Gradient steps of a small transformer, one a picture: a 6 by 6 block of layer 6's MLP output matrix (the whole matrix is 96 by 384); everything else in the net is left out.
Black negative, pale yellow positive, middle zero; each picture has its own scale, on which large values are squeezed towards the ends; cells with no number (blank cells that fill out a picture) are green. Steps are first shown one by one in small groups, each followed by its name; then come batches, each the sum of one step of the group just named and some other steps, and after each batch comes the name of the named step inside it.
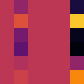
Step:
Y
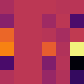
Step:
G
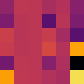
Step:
G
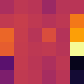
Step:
G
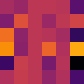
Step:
G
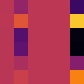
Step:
Y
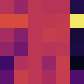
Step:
Y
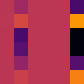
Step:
Y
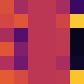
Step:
Y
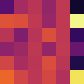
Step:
Y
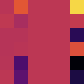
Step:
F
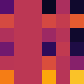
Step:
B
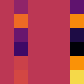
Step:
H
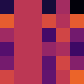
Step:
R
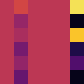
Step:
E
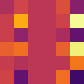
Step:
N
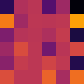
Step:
B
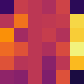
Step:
N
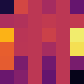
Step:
F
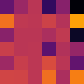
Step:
B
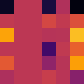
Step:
B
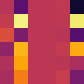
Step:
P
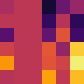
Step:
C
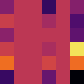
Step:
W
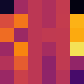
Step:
P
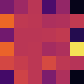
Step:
W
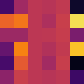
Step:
P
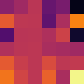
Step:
C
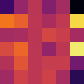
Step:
P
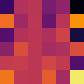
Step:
C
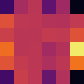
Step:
W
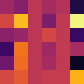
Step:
P
